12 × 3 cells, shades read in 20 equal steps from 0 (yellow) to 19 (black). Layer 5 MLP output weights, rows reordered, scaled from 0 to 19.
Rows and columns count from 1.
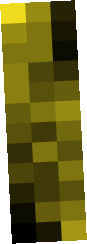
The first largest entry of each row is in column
3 3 3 3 2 1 2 1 2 1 1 1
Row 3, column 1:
9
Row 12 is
19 17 6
